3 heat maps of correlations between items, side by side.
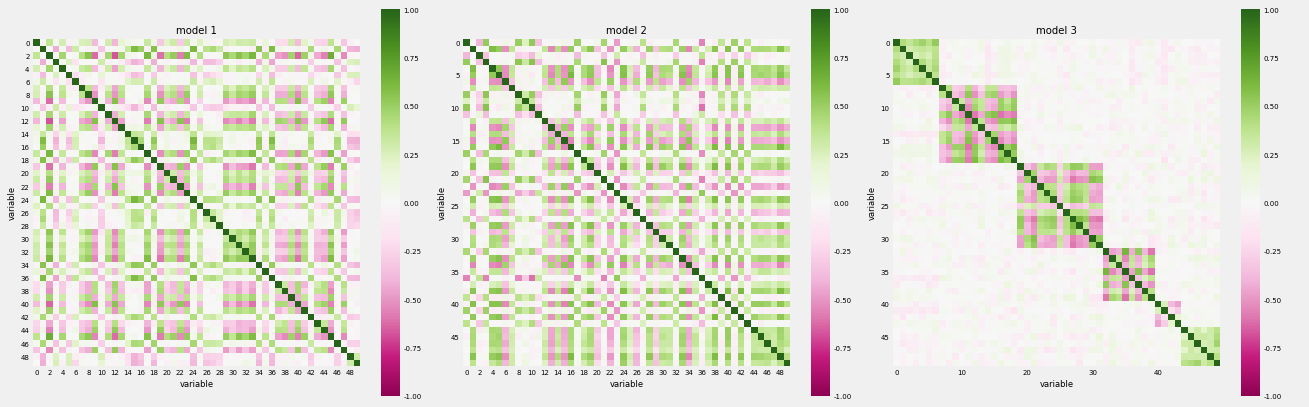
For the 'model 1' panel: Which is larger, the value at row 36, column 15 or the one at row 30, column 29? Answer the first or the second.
the first
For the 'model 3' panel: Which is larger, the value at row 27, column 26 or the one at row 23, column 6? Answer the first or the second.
the first
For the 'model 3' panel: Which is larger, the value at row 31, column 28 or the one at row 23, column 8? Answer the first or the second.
the second
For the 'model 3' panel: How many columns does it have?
50
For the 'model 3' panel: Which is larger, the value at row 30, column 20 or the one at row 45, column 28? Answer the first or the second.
the first
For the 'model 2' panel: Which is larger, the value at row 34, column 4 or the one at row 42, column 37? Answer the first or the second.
the second
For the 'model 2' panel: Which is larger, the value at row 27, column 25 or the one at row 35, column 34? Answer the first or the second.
the first
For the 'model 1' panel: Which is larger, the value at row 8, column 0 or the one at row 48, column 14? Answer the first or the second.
the first
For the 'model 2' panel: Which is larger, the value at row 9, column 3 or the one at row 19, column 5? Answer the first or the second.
the second
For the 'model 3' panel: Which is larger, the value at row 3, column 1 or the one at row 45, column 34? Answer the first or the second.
the first
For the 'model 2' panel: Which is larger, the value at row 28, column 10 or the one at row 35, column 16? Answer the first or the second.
the second
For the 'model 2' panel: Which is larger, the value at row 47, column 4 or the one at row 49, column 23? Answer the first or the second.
the first
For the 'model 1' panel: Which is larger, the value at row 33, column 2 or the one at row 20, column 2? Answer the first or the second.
the first
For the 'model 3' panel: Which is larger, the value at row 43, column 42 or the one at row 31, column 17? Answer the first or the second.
the first
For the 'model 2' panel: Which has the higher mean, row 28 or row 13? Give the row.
28
